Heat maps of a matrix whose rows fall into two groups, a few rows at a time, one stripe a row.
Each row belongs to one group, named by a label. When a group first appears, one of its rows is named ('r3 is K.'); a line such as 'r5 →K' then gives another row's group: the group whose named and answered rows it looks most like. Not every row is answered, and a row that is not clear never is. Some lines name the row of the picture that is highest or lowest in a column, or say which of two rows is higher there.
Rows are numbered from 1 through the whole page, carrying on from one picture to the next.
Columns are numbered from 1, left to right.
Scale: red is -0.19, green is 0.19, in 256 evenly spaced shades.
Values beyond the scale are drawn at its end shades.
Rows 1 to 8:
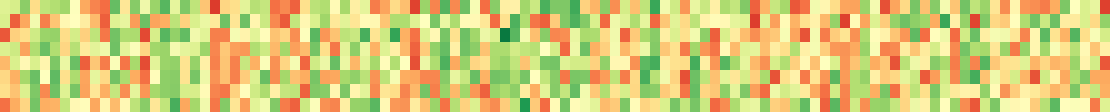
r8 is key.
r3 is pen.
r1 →pen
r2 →key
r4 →pen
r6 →pen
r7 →pen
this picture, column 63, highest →8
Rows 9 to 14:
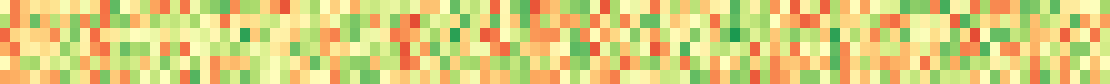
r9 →key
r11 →key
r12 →key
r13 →pen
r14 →key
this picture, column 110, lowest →11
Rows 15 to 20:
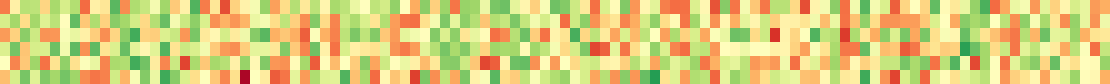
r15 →pen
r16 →pen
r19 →key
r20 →pen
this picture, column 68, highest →17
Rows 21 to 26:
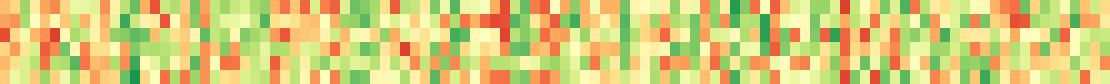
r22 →key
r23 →key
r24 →key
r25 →pen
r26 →key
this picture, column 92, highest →23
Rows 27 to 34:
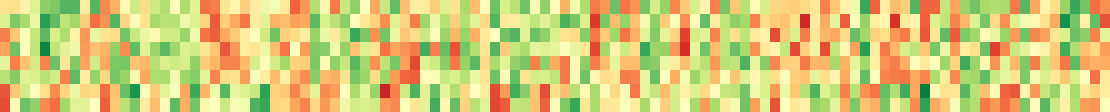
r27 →pen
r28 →pen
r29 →pen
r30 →pen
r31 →pen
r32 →pen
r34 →key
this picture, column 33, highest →30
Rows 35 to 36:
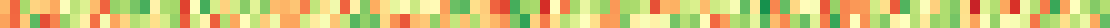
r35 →key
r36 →key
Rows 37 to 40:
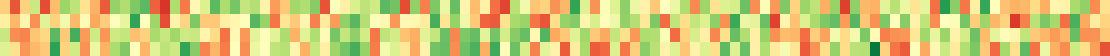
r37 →key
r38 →key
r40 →pen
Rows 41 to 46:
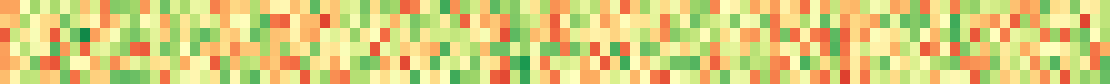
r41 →pen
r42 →key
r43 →key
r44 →pen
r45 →key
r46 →key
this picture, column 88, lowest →42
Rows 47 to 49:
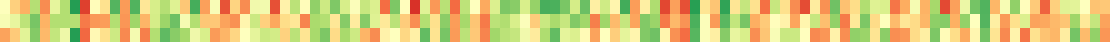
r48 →pen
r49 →pen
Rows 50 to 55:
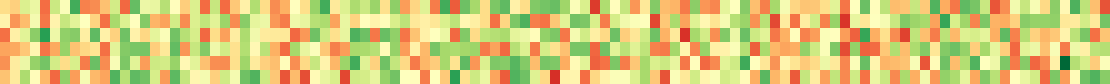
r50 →pen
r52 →pen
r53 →key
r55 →key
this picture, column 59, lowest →55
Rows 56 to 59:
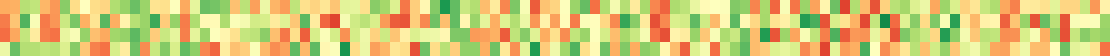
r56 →key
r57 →key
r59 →pen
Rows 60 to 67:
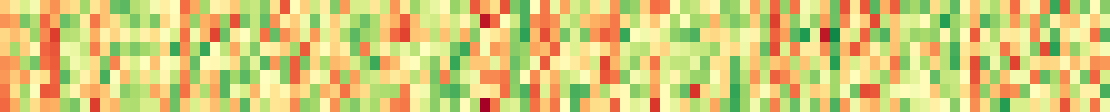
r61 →key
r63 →key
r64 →key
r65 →key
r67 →key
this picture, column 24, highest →65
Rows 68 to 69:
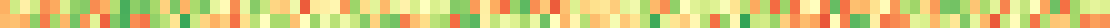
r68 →key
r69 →pen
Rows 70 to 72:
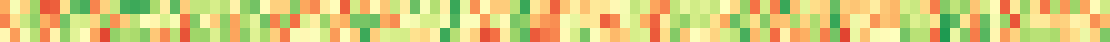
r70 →key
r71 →key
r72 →key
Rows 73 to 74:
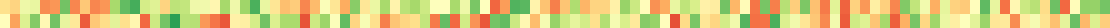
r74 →pen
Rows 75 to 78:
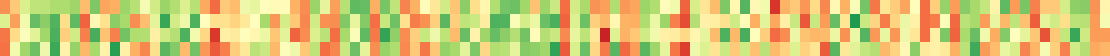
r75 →pen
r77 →pen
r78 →pen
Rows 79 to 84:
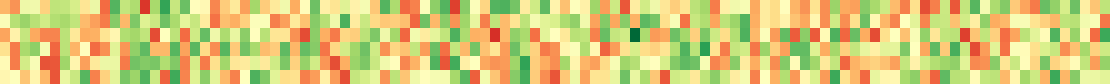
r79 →pen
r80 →pen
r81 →key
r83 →key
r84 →key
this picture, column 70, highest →83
